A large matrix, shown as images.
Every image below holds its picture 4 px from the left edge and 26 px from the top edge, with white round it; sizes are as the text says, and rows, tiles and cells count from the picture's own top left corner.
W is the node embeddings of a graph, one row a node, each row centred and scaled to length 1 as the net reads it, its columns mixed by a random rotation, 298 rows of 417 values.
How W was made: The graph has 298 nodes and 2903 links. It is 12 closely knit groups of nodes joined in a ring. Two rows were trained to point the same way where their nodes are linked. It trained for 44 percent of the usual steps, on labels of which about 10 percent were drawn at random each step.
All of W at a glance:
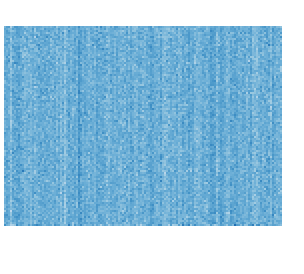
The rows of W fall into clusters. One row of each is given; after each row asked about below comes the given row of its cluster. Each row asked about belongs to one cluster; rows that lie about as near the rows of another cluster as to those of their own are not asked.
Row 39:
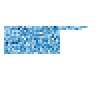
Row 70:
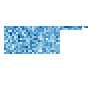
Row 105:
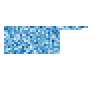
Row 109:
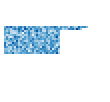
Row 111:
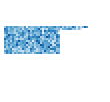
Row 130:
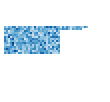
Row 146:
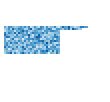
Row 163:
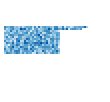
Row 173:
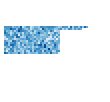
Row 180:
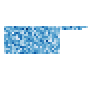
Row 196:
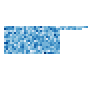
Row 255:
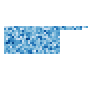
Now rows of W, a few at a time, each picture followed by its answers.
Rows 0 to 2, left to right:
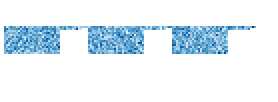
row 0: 39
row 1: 111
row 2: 173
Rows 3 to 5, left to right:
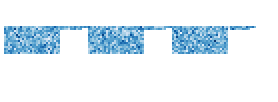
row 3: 173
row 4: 163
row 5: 180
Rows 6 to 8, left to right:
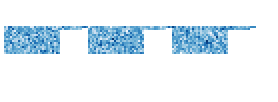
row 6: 146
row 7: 111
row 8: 163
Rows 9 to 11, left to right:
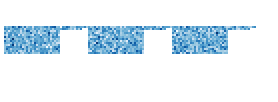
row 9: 130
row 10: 109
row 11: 130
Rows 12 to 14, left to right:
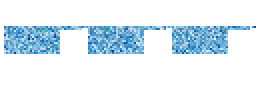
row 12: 146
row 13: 255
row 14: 70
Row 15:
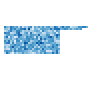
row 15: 163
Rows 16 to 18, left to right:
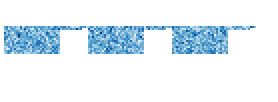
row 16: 163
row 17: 180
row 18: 105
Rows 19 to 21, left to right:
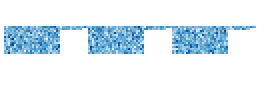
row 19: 130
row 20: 130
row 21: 105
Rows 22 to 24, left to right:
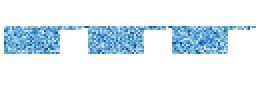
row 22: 111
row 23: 70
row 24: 255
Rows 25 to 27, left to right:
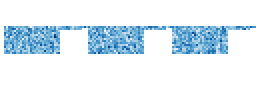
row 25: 146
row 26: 70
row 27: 105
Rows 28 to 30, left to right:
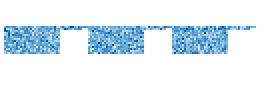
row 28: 180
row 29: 105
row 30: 109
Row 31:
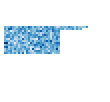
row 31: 196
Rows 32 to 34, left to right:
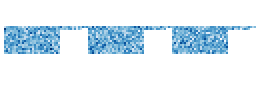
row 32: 111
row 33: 130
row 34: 39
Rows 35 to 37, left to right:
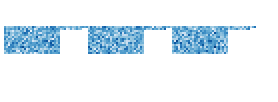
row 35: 39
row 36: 109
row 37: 255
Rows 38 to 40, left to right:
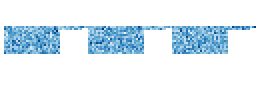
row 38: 105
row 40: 70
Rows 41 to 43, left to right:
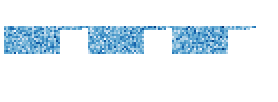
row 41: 146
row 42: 70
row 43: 39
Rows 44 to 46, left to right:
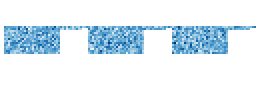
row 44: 39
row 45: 163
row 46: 196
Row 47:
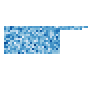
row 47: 196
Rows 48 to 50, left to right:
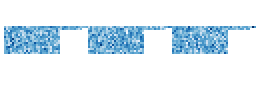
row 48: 130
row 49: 111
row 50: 173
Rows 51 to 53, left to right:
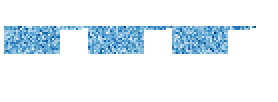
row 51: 39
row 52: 70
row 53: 70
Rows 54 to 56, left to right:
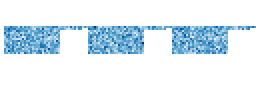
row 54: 173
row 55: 196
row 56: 173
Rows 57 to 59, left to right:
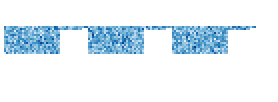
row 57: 163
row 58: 180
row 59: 70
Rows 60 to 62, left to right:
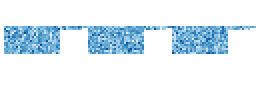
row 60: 180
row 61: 111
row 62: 105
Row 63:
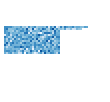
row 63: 39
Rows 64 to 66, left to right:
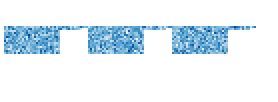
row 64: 146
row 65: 111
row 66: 70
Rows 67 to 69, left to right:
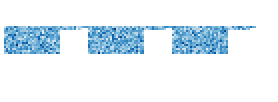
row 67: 111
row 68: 146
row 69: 105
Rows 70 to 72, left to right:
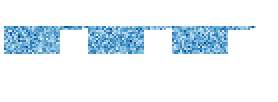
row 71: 39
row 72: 163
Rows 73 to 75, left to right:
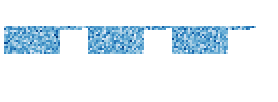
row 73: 196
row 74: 180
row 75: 180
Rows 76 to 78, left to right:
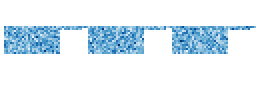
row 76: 146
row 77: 255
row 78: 180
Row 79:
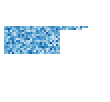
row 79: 255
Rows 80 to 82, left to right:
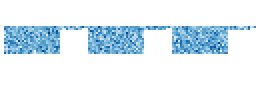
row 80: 105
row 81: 180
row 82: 255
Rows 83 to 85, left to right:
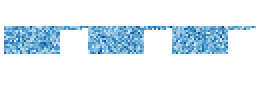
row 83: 255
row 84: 70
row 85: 39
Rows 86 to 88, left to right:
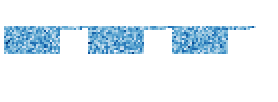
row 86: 255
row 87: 196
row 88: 163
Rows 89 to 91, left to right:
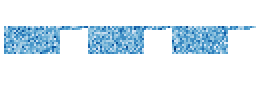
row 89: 146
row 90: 109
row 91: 130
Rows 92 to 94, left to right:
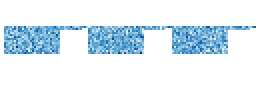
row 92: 109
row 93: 111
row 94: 70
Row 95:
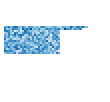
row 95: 180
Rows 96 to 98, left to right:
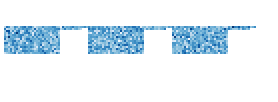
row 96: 180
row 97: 196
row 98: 70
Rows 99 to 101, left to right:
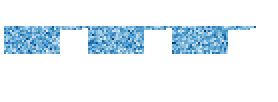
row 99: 255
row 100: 255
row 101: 196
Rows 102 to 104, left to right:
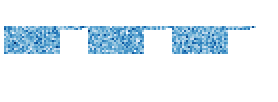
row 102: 105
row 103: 111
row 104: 163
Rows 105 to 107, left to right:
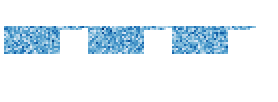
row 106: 39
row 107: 105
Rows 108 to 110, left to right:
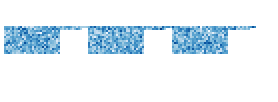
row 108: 39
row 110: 163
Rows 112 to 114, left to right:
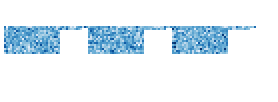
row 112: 146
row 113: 255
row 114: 196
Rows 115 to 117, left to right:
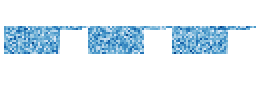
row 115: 109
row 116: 111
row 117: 109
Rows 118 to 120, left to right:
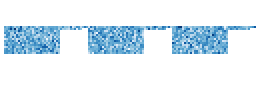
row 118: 173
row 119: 180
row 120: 196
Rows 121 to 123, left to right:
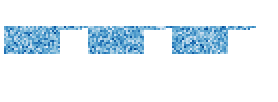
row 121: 105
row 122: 111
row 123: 109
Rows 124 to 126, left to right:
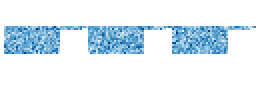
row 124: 109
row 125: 163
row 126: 196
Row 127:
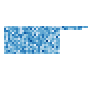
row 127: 180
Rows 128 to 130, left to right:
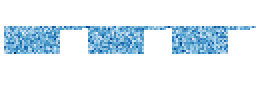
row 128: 70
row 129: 163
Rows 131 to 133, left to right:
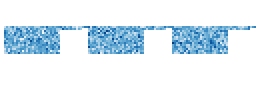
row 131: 111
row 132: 146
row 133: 255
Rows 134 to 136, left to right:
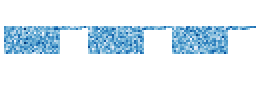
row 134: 163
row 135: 146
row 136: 146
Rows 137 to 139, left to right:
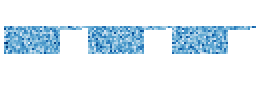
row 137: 196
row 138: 130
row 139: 196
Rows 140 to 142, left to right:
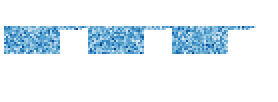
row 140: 105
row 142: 173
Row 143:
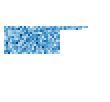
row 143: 39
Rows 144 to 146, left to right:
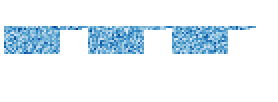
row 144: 109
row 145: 111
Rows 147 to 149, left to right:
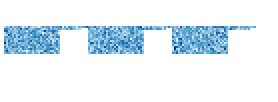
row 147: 111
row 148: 163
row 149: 130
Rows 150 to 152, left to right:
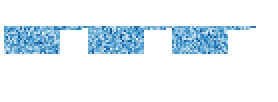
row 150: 163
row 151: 39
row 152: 111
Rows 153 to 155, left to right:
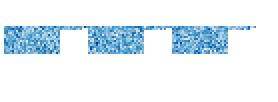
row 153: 173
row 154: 130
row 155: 255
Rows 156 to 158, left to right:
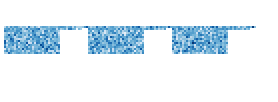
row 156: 111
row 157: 130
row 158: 163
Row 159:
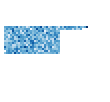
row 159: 70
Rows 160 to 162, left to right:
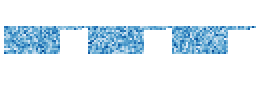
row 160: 105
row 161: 196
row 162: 173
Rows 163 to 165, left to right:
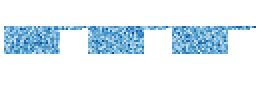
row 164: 105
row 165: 70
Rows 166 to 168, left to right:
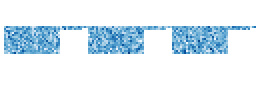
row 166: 180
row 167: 39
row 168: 70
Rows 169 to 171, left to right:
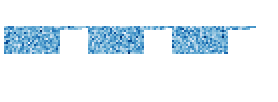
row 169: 196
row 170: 39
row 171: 146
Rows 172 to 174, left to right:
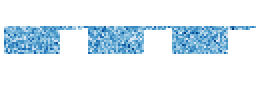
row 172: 111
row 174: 180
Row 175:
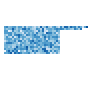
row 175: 70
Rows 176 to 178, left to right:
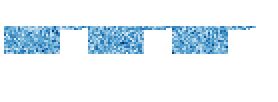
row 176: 105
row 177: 163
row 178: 105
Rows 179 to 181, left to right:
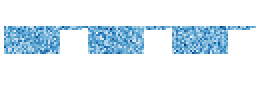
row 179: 146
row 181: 109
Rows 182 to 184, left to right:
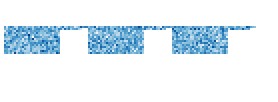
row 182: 146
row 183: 109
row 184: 180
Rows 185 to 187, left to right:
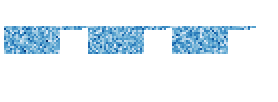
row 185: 180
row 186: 109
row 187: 255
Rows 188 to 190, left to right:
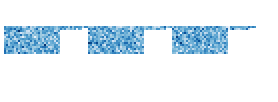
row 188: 173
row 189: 255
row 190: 180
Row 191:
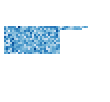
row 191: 130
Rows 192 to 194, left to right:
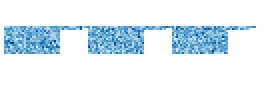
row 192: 255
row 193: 146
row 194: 146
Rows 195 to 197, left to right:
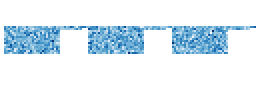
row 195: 105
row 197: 111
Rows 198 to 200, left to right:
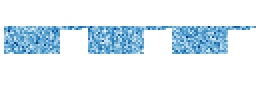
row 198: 105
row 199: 180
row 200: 70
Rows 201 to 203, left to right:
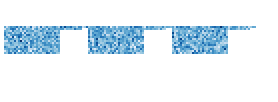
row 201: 70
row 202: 130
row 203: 130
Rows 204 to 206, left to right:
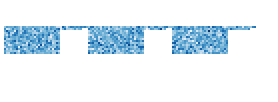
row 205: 105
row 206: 196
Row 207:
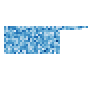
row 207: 146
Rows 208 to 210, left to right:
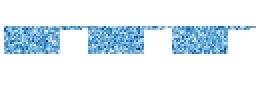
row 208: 180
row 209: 39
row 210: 109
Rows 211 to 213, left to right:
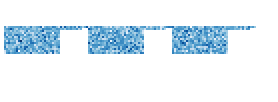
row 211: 70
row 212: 111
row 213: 173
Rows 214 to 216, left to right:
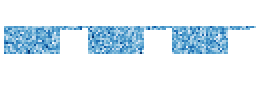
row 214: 255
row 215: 180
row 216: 180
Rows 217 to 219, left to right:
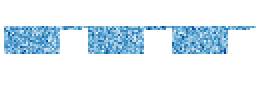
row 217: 180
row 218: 180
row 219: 109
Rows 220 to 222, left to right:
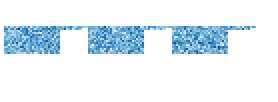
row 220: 39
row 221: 39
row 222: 255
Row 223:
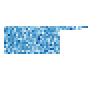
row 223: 111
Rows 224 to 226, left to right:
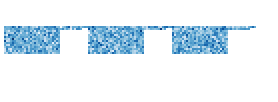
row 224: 130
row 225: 105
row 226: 163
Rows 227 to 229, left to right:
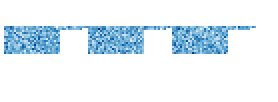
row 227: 196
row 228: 173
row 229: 173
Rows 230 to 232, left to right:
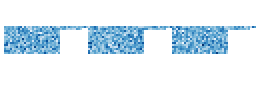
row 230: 39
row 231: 196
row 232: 196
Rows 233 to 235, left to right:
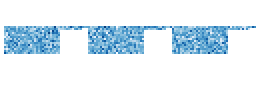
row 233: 105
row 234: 70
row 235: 111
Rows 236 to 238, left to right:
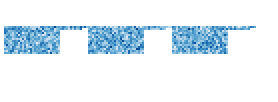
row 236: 173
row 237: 39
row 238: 163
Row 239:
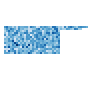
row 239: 105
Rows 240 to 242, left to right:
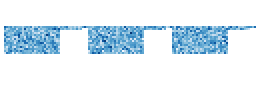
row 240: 163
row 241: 70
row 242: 146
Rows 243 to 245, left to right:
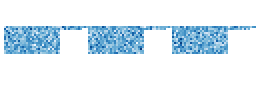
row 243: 180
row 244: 130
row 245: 130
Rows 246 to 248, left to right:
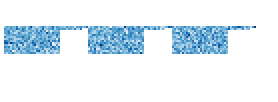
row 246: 255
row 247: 111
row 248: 70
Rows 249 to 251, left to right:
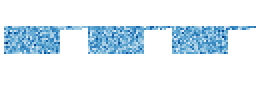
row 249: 196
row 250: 130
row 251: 146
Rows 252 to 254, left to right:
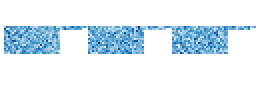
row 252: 180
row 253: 105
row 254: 255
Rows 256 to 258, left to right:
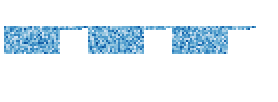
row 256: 163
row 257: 130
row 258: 173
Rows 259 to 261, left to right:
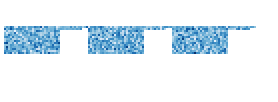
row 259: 196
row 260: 111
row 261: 109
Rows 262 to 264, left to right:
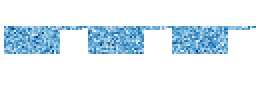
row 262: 146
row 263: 111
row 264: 255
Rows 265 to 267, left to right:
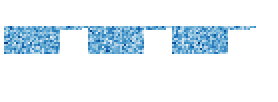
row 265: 196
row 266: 180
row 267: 196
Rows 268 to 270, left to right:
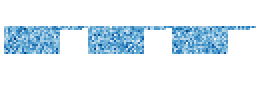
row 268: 109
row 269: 111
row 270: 173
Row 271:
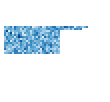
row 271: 70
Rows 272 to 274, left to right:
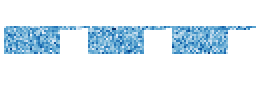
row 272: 111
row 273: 146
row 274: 109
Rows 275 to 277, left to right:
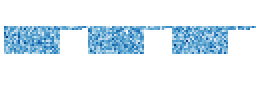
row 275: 163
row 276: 111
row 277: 173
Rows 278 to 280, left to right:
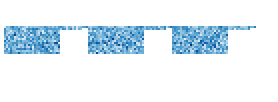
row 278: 111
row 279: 255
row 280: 255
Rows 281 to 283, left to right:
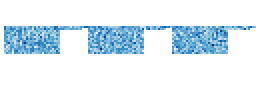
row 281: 163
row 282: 180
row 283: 105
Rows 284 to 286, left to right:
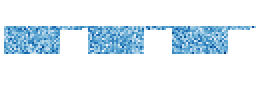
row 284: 109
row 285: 180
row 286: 173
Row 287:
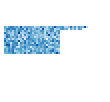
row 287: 173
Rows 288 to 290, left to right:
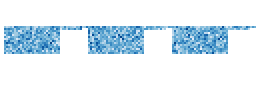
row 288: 255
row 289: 130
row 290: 39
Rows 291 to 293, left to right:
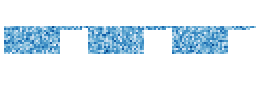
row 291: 255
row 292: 180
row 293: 105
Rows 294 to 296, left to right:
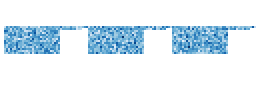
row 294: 111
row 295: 109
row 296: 163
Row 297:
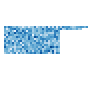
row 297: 146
